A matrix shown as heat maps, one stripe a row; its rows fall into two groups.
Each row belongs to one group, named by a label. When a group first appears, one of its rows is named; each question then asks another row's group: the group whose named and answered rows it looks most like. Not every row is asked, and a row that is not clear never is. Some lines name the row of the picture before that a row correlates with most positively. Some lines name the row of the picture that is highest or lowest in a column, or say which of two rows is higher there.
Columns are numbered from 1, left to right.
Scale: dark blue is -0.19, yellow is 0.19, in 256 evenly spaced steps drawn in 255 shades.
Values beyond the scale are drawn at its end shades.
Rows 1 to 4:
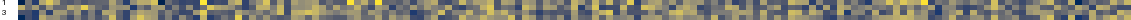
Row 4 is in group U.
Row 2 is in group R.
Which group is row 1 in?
U
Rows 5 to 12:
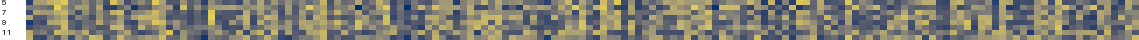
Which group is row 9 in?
U
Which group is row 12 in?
U
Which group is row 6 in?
R
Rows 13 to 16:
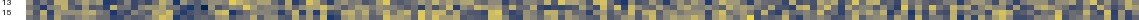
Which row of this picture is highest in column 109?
16
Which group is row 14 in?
U
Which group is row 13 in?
R
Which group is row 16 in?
R
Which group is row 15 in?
R
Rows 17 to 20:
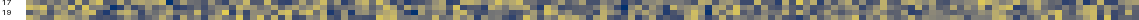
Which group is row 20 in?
R
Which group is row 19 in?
R
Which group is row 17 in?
U
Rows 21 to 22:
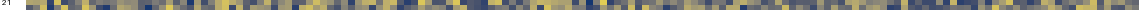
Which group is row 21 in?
R
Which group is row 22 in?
R
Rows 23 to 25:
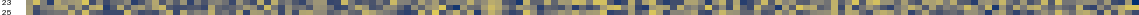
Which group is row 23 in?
R
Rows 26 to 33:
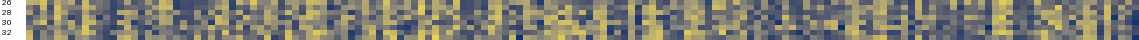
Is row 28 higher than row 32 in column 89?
Yes
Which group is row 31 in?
R
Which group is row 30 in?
R
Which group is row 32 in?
R
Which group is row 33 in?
R
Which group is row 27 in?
R
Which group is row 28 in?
R
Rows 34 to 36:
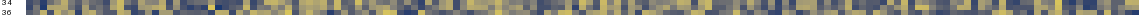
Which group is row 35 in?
U
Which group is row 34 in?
U
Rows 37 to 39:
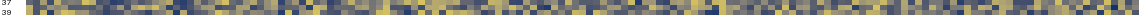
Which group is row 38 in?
U
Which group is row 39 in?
R
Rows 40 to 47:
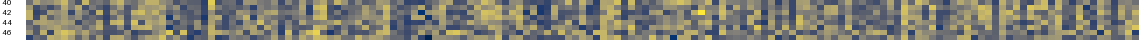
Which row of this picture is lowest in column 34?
45
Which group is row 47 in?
U
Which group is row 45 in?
U
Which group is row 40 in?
U
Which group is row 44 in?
U
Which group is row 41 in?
U
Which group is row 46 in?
R
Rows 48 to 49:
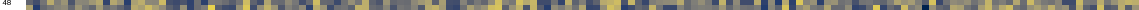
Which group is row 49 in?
U
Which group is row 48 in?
U
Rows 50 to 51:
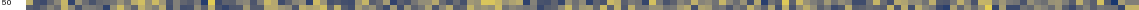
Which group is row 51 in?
U
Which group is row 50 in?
U
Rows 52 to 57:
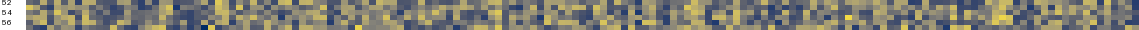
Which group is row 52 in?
R
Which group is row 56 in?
R
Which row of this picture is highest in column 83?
56
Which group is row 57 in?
U
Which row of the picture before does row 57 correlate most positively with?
51
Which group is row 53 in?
R
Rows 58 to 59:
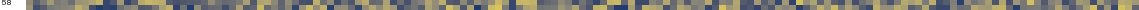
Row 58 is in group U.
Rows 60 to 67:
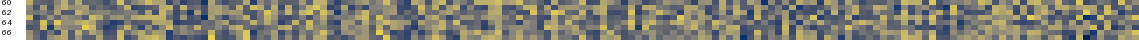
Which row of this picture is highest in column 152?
62
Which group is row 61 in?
R
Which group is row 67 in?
U
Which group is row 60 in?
U
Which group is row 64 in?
R
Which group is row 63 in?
U
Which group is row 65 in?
R
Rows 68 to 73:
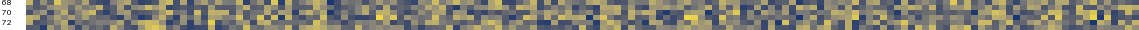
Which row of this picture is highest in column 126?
72
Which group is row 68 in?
R
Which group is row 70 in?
R
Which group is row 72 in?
U
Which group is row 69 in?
U
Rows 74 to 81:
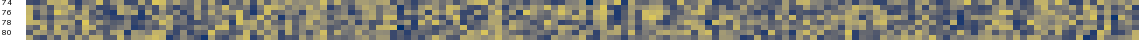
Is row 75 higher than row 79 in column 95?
Yes
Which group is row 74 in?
U
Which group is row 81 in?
U
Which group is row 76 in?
R
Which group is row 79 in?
R
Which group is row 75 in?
R
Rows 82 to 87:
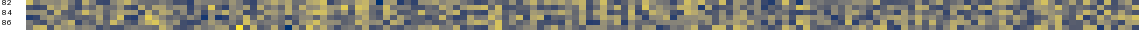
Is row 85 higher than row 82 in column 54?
Yes
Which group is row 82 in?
R
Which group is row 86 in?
U
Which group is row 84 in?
R
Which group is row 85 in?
U
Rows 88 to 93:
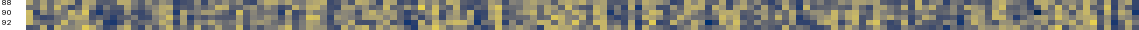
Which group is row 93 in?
R
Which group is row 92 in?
R
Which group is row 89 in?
R
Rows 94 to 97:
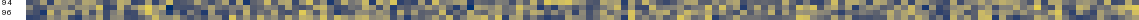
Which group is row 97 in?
U
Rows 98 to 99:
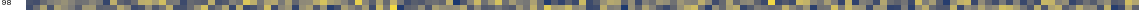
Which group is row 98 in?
U
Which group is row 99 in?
R
